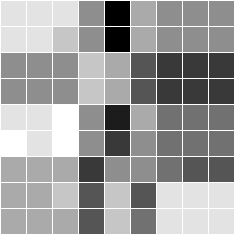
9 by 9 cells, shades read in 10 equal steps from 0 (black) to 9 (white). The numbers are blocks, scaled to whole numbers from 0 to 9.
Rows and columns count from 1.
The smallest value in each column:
5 5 5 2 0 3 2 2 2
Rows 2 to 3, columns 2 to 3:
8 7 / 5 5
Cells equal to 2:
8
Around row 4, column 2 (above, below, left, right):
5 8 5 5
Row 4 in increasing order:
2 2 2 3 5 5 5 6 7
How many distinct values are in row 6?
5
